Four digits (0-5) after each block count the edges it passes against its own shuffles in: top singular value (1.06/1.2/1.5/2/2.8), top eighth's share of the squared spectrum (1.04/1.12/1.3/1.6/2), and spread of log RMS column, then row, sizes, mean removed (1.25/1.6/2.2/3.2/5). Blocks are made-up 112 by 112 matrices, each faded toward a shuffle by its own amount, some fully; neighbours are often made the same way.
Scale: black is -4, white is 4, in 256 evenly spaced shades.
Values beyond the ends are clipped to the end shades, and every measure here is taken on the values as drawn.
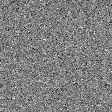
0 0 0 0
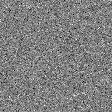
0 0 0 0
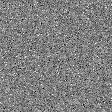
0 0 0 0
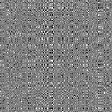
5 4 4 3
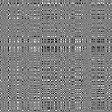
5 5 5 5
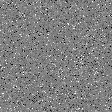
0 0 0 0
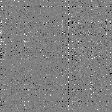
3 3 3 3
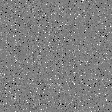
1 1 1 1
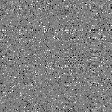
4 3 1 2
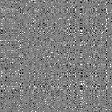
5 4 3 3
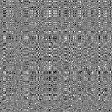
5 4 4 3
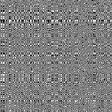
5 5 4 4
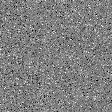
1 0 0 0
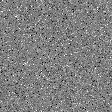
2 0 0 0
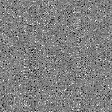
4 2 1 1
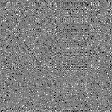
5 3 2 2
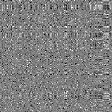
5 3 3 3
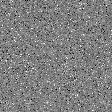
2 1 0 0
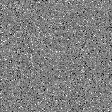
3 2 1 0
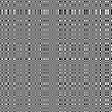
5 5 5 5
